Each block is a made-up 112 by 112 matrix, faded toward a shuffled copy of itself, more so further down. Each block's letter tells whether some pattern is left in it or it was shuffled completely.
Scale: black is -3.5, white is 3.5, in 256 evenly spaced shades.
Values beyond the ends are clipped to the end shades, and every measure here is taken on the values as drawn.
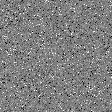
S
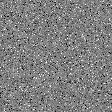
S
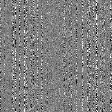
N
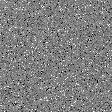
S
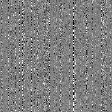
N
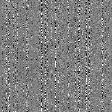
N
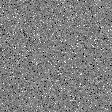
S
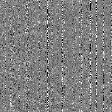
N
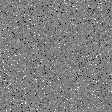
S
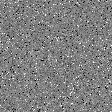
S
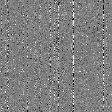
N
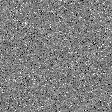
S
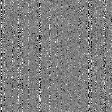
N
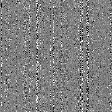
N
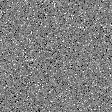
S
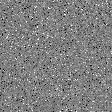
S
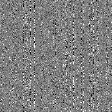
N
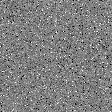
S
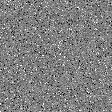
S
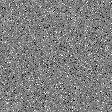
S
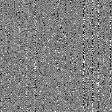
N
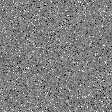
S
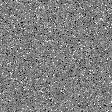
S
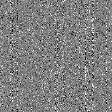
N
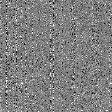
N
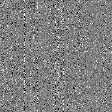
N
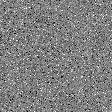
S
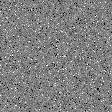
S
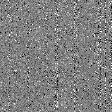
N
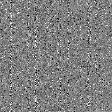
N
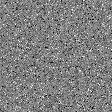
S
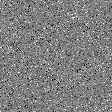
S
